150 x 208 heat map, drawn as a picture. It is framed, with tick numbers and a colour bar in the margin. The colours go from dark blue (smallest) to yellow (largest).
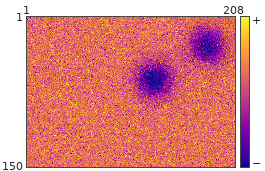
There are no regular stripes. There are two dips. The halves do not mirror each other.
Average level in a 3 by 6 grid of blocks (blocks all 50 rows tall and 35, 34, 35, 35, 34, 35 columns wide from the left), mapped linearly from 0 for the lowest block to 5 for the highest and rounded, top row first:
555431 | 555045 | 555555
